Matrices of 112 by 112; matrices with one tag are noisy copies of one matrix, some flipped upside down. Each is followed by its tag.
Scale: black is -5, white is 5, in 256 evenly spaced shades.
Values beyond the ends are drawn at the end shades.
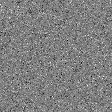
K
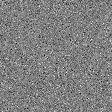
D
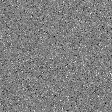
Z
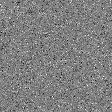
K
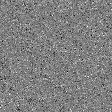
K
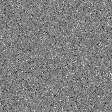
Z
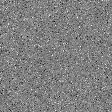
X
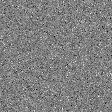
Z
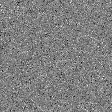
K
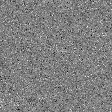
K
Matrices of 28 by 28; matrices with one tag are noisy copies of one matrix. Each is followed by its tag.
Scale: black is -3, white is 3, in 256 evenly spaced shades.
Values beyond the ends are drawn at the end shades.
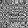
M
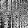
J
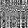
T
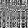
T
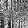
J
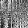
J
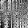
J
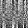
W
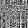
T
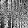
J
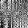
J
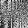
J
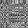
M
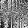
J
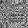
M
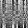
W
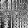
J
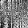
J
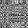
M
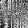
J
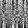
W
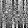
W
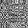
M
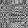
M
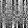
W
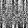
W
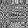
M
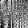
J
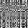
T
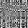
T
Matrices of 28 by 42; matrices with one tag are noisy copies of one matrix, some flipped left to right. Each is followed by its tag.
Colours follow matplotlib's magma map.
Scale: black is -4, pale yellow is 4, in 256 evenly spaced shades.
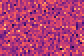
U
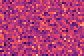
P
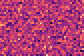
P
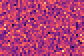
U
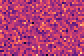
P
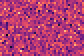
U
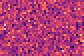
U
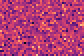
P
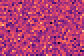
P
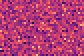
P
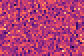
U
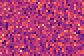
U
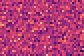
P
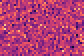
U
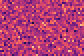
P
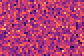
U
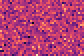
P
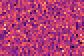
U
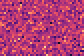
P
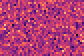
U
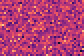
P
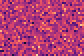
P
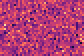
U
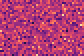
P
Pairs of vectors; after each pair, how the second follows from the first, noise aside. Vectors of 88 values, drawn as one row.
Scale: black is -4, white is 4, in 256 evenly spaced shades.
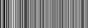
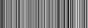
wrapped around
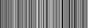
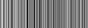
wrapped around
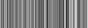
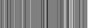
partly zeroed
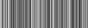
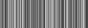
wrapped around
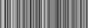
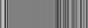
partly zeroed
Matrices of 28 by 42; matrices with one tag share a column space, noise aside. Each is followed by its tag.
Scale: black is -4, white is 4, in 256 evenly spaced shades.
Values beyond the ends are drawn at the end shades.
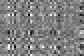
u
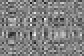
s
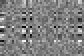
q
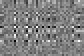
q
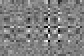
q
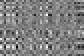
u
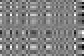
u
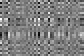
s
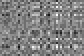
u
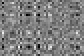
u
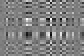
s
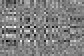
q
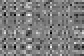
u
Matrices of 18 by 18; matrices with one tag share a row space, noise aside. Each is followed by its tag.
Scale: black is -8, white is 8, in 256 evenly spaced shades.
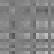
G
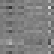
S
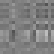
G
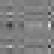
S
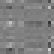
S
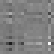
S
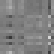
S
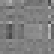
S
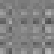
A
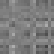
G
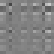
A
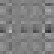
A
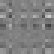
A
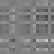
G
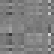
S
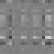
A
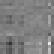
S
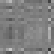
S
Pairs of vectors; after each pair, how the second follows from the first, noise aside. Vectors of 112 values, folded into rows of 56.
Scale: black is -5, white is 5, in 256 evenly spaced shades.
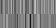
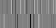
partly zeroed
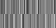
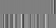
partly zeroed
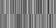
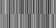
sign-scrambled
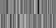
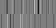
partly zeroed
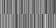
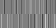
partly zeroed
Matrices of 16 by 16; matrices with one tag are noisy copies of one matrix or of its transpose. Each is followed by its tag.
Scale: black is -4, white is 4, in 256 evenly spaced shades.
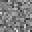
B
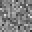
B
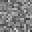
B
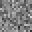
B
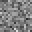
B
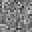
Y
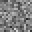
B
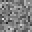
Y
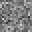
Y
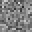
Y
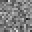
B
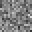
B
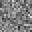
B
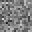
Y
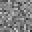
B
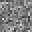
Y
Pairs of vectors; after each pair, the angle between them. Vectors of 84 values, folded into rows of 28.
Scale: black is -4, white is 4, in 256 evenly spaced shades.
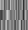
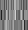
partly aligned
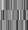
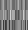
orthogonal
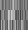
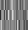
partly aligned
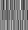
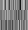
nearly opposite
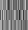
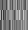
nearly opposite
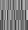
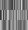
partly opposed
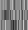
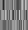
partly opposed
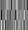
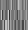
partly opposed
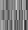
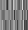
partly aligned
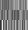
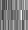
partly aligned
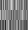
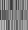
nearly opposite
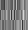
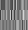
nearly parallel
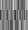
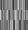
nearly opposite
